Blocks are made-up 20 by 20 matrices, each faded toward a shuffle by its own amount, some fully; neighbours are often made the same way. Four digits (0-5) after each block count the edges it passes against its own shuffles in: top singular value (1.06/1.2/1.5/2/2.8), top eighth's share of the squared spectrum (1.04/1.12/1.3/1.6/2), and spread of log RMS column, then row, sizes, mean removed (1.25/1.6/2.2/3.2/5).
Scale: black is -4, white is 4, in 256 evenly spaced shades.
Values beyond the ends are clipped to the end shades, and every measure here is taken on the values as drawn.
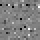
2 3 0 1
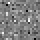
1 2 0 1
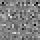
1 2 0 2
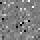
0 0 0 0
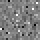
0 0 0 0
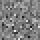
0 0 0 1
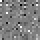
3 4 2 0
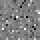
0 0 0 0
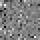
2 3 1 0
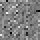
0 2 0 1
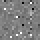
1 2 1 0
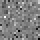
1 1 0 0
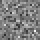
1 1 0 0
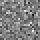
0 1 0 0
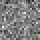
0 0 0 0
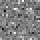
0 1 0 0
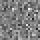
2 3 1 1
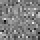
2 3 0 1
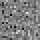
0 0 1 0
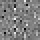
2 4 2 0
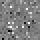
1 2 0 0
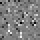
1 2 1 0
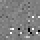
2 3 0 0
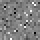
0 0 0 0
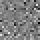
2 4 1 0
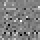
2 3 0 1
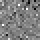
0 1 0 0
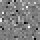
0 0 0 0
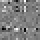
3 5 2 2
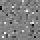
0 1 0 1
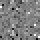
2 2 1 0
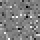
1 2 0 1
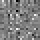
3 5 1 2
